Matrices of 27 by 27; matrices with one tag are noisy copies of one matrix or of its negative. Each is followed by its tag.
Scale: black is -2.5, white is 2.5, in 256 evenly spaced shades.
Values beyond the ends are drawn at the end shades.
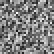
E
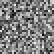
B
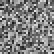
E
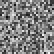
B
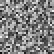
E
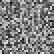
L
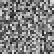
B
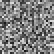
L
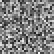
L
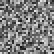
E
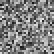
E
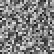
E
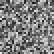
E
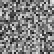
B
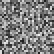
L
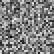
L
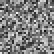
E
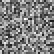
L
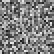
L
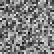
E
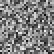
E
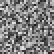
E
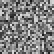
B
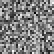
B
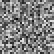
L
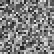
E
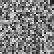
B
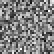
B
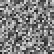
E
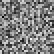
L
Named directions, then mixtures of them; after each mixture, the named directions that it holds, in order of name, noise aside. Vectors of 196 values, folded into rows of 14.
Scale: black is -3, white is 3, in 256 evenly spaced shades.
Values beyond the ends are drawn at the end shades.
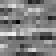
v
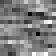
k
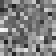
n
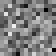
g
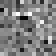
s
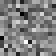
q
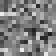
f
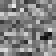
f, v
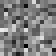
g, n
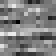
v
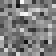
q, s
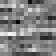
v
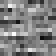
v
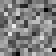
g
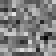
f, n, v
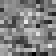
k, n, v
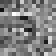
f, s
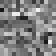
f, s, v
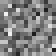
g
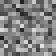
n, q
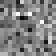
s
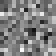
f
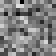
g, q, s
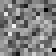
g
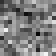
k, n, q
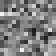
f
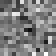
f, k, s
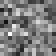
g, s, v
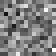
g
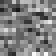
k, n, s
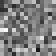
n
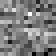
f, k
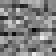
g, q, v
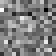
g, n, s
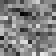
k, q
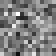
g, q, s
